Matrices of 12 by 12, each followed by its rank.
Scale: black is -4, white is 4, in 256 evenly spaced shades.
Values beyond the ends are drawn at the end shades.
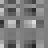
one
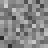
full rank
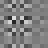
one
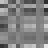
one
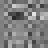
two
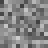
full rank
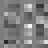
two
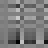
one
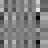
one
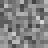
full rank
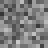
full rank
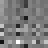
two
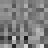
two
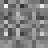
two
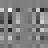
one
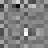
two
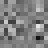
two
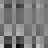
one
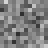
full rank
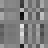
one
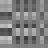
one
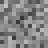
full rank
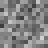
full rank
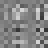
two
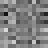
two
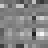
two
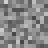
full rank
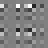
one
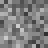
full rank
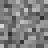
full rank
